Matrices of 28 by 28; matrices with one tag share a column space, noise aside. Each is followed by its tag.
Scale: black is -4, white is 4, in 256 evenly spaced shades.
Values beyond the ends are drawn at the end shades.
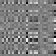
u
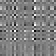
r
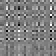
r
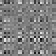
u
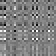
r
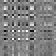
r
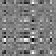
u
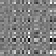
u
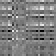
r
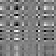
r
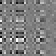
u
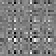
u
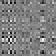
u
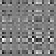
u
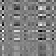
r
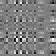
u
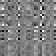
r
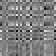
r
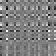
r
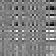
r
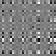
u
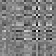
r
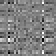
u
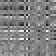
r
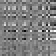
r
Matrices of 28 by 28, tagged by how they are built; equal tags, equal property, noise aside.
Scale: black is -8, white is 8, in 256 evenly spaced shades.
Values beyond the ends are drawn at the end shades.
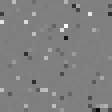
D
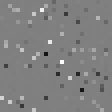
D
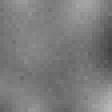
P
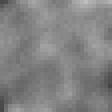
P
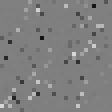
D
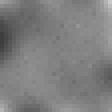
P
